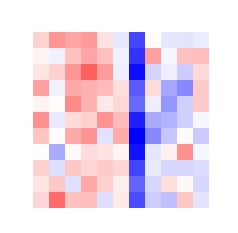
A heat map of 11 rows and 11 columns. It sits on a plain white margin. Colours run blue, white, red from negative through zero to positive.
The grain runs up and down. Column 7 stands out from the rest. The centre is the roughest part.
